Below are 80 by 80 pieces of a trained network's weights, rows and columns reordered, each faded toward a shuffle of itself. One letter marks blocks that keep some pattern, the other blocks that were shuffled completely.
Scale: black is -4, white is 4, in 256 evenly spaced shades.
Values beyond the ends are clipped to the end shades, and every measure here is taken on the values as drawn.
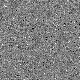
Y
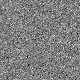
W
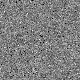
W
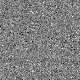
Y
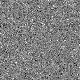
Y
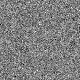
Y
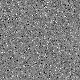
W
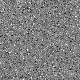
W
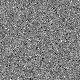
W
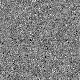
Y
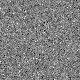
W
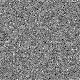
Y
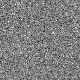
W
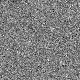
W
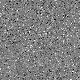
W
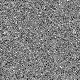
W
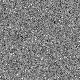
W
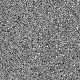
W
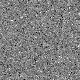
W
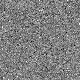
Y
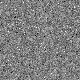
W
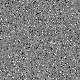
W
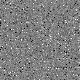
Y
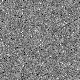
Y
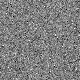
W
